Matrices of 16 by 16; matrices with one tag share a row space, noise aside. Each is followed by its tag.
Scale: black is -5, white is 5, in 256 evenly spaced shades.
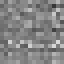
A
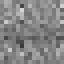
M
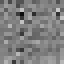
M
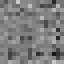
A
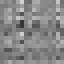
M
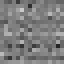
M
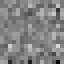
A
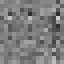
A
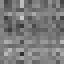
M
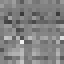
M
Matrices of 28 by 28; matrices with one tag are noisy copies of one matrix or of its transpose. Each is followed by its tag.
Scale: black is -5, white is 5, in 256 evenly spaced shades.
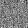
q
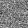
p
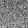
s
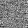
q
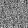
q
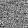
q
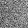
s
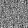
q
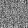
q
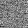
q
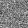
p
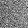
s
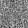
p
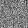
q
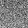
s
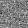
p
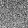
s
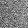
s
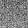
s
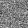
p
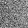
s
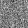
p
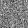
p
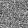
p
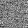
q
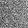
s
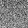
s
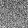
s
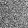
s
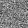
p
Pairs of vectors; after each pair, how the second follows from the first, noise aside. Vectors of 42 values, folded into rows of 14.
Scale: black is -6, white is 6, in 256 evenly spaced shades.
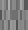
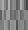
copied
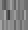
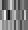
scaled up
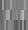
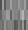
copied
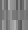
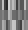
scaled up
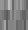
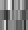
scaled up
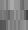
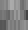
copied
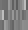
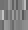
copied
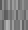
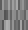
copied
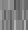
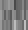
copied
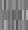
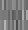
copied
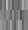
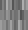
copied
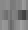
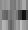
scaled up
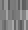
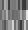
scaled up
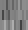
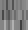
copied
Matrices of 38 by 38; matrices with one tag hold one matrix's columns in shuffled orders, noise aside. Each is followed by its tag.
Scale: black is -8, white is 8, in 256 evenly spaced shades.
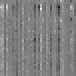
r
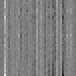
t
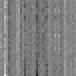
t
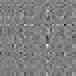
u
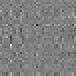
u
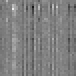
r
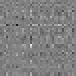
u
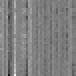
t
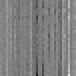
t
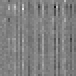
r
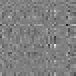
u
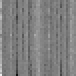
t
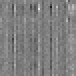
r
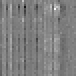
r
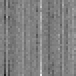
t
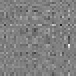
u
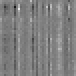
r
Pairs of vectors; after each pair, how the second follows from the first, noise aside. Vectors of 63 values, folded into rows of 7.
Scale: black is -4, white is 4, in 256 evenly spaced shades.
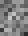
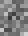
negated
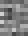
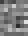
reversed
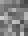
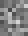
shuffled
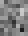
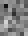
reversed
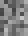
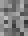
reversed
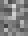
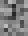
negated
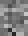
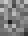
shuffled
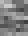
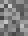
shuffled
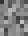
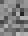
shuffled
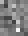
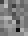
negated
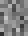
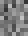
reversed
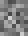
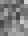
shuffled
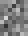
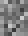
reversed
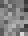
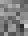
shuffled
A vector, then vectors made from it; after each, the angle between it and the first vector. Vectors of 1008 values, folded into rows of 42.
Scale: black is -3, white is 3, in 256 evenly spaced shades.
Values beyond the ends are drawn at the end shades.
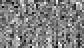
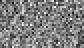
partly aligned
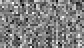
nearly opposite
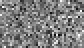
partly opposed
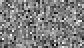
orthogonal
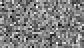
partly opposed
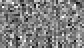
nearly opposite
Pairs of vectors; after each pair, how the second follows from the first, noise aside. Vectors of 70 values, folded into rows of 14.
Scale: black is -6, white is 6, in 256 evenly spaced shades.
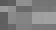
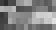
scaled up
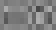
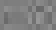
shrunk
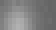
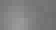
shrunk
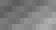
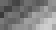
scaled up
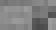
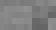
shrunk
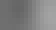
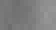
shrunk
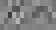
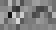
scaled up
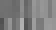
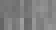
shrunk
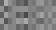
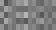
negated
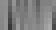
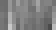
negated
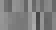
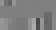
partly zeroed
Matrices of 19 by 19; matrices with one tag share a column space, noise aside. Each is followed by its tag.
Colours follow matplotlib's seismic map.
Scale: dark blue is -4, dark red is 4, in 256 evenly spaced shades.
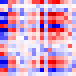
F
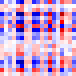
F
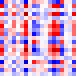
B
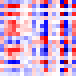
B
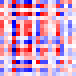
B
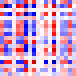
B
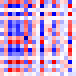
B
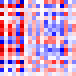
B
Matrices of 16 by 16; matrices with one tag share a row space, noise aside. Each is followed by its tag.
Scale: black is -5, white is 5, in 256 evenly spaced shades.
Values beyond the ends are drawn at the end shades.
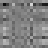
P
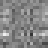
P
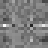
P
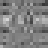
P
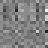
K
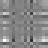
P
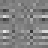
P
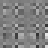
K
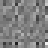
K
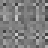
K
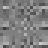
P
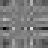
P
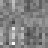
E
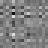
E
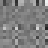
K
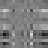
P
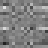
P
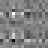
E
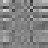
P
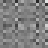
K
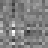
E
